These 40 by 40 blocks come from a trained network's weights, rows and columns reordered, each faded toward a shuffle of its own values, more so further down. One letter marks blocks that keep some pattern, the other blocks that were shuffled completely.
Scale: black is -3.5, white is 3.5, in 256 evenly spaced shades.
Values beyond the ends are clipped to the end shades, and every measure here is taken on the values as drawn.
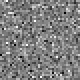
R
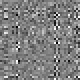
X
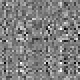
X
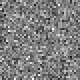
R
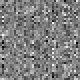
X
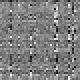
X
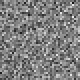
R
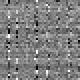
X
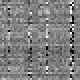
X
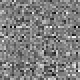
X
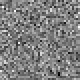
R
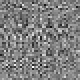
X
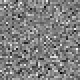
R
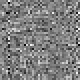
X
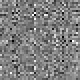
X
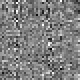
X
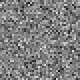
R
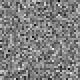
R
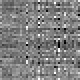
X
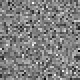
R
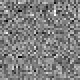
X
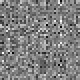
X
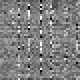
X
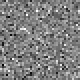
R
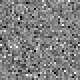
R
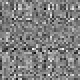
X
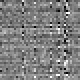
X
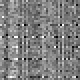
X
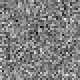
R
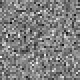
R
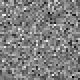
R
